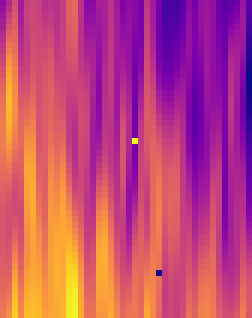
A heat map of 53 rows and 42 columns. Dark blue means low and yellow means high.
The ninth with the highest average is the bottom left. The ninth with the lowest average is the top right. Neither half mirrors the other. Two lone cells stand out: one far higher and one far lower than their neighbours. Streaks run downward. Values rise toward the bottom left.
